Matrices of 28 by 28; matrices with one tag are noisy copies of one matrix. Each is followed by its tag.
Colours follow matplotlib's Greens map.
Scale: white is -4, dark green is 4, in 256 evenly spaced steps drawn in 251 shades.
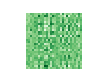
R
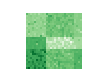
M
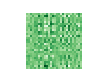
R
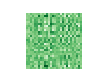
R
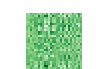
R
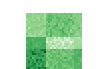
M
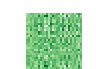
R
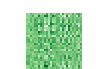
R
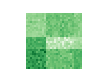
M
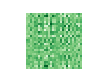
R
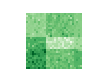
M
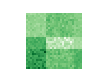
M
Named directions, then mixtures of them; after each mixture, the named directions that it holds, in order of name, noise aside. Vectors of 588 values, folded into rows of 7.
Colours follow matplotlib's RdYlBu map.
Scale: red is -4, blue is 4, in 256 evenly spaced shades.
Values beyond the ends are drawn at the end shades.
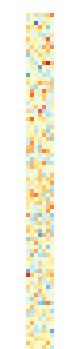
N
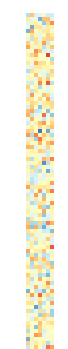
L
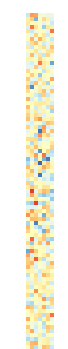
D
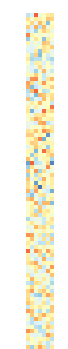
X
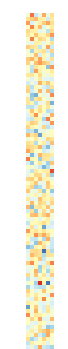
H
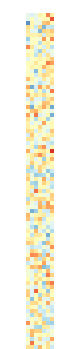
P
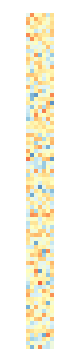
H, N, X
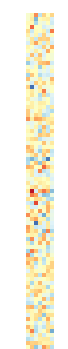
D, N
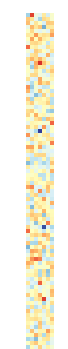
D, H, L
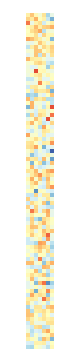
H, P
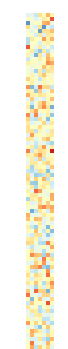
P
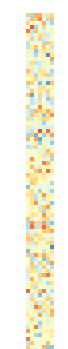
L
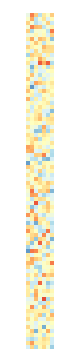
D, H, N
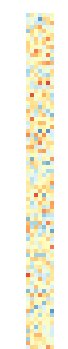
L, N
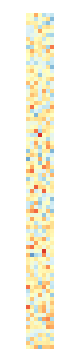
D, H, P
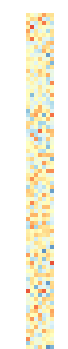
H, L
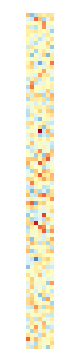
D, L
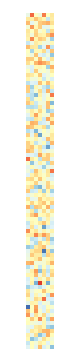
H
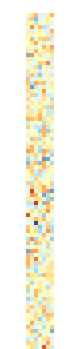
D, N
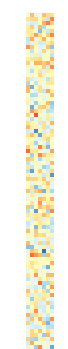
H, P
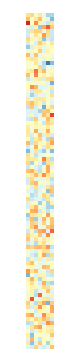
N, P
